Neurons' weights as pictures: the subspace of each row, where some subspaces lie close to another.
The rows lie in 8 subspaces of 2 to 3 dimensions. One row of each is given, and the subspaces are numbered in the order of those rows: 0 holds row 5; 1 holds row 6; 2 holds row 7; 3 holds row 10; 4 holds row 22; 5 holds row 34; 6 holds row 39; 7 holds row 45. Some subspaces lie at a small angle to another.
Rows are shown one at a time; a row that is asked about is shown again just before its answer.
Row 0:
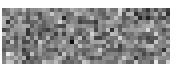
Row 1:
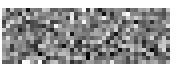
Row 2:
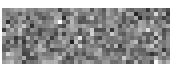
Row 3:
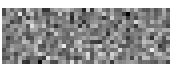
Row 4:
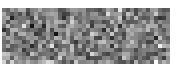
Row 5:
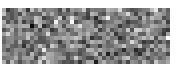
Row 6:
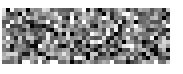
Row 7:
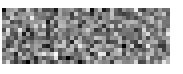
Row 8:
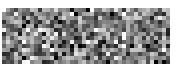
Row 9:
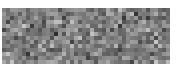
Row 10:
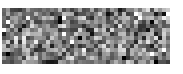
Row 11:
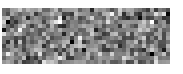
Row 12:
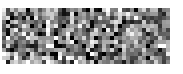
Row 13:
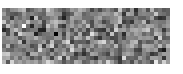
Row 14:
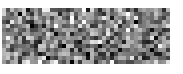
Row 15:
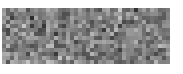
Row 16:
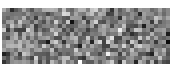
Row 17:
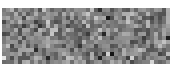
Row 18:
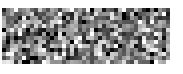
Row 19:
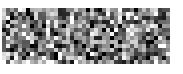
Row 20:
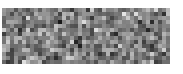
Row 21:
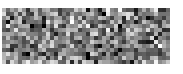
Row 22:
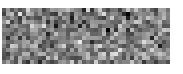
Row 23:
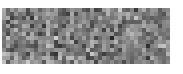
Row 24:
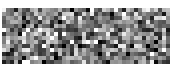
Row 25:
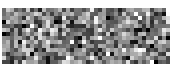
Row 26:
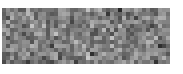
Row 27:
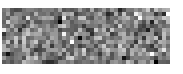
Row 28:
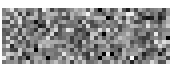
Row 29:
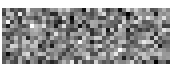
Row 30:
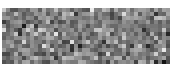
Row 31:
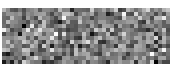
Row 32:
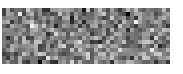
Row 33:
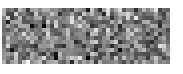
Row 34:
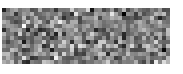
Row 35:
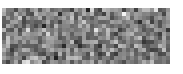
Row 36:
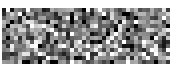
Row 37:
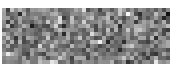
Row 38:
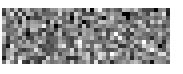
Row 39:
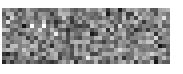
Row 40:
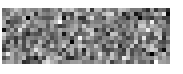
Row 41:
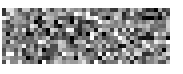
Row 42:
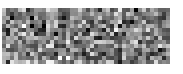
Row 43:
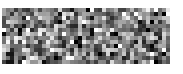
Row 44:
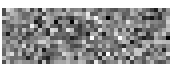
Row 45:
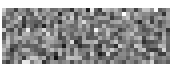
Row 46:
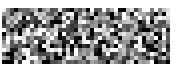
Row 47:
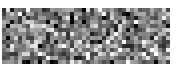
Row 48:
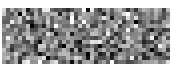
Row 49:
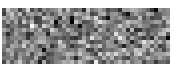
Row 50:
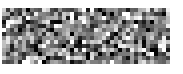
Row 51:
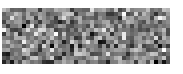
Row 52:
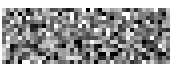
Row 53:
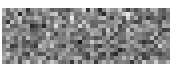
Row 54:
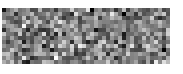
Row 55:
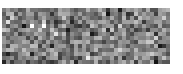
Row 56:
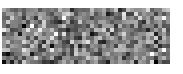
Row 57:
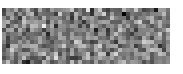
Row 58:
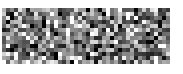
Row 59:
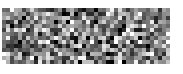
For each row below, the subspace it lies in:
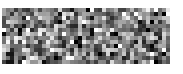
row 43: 4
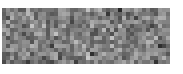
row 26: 5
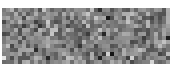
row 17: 0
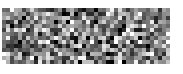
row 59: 2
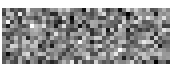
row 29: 4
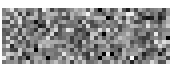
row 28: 0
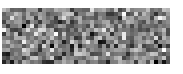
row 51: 5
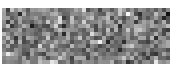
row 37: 1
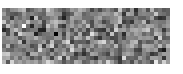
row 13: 2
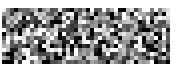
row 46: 7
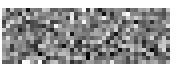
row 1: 1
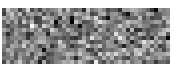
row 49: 0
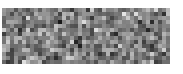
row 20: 4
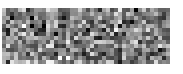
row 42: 2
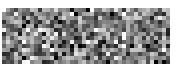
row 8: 5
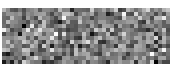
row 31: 6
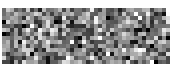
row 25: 0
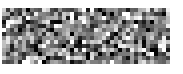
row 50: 1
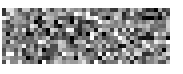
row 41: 0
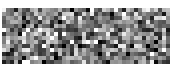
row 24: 6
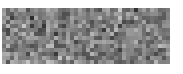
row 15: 2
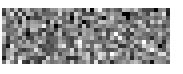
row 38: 0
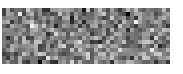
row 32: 3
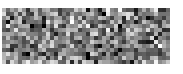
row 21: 7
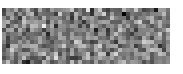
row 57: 7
